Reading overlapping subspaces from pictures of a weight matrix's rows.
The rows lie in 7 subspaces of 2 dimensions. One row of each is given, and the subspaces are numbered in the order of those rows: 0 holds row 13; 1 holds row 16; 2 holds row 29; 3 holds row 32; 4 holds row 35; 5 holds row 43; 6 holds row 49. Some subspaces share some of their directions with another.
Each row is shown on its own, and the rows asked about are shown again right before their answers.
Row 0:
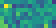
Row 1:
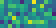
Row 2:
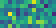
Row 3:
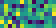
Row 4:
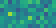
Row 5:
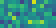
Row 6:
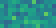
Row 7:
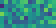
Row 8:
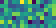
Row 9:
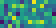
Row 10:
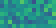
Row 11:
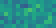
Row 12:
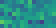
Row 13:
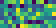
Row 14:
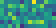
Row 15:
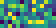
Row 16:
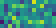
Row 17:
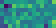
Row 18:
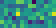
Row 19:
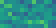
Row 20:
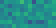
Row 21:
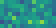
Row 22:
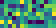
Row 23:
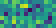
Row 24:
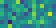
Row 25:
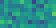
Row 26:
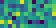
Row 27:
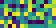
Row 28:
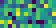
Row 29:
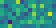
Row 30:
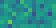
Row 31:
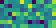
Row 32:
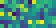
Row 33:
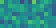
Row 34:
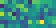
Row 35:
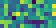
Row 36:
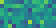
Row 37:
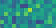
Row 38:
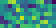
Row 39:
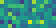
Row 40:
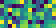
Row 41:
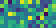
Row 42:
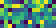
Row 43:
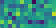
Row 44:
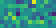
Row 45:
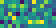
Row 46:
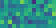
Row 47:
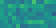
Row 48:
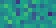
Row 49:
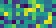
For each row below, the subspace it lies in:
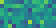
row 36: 4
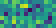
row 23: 6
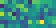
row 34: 3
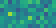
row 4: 5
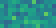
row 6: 4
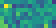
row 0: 1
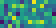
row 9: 1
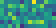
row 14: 0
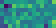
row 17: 1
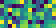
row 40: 4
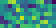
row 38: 0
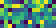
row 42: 4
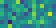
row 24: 2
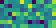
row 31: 1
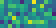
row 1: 3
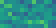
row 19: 1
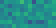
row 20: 1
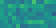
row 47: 0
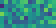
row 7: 3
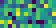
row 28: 5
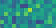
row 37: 6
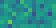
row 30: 2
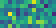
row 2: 5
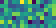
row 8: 5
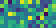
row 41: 5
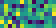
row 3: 1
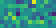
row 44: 2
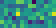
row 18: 2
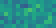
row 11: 6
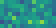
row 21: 0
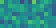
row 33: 5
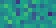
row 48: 2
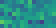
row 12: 3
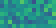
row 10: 3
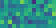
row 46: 3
